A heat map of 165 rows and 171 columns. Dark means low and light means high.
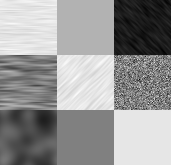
It is made of 3 by 3 panels. Panel 1,1: very high, streaked across, faint in contrast. Panel 1,2: high, flat. Panel 1,3: very low, slanting down to the right, faint in contrast. Panel 2,1: middling, streaked across. Panel 2,2: very high, slanting up to the right, faint in contrast. Panel 2,3: middling, fine-grained, strong in contrast. Panel 3,1: low, smooth. Panel 3,2: middling, flat. Panel 3,3: very high, flat.
